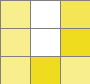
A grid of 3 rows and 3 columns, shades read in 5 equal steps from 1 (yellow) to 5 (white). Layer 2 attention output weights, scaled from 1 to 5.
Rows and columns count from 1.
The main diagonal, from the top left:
3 5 3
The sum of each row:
10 9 7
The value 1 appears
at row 2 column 3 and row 3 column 2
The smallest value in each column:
3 1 1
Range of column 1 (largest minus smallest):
0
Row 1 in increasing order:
2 3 5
